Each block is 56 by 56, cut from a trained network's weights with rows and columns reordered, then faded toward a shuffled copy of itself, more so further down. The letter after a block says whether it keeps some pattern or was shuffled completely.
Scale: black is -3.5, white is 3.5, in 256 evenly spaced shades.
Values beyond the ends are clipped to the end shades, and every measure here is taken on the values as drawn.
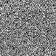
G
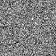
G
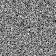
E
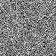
E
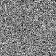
G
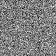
E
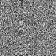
G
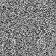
G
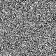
E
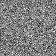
E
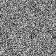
G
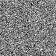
E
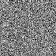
G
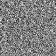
G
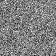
E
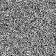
G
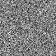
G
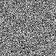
G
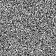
E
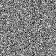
G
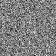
G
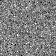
E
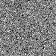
E
